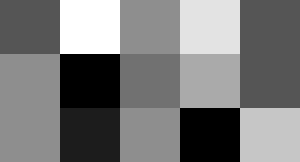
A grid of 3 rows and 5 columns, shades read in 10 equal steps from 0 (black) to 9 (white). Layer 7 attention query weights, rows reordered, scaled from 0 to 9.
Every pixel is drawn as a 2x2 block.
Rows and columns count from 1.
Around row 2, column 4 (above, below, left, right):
8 0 4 3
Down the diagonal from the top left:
3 0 5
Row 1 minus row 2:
-2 9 1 2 0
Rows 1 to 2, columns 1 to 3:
3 9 5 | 5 0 4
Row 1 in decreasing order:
9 8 5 3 3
